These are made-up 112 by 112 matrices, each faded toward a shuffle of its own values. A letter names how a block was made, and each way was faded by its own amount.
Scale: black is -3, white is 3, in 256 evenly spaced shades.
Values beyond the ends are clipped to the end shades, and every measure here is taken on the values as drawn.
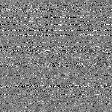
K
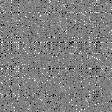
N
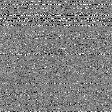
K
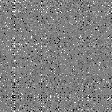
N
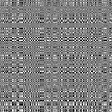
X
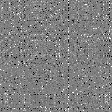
N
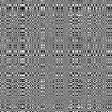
X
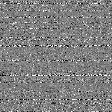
K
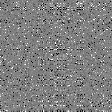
N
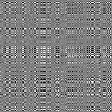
X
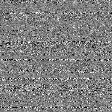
K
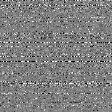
K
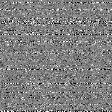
K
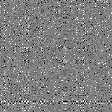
N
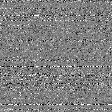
K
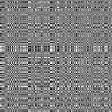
X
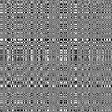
X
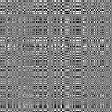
X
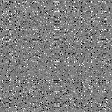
N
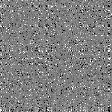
N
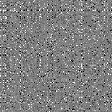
N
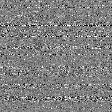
K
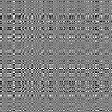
X
